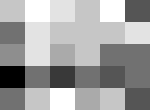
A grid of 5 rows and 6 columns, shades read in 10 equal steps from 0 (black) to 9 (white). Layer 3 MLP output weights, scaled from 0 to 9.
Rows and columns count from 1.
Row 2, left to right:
4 8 7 7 7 8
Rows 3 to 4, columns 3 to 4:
6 7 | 2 4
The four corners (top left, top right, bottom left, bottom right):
7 3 4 3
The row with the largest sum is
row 1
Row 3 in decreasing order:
8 7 6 5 4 4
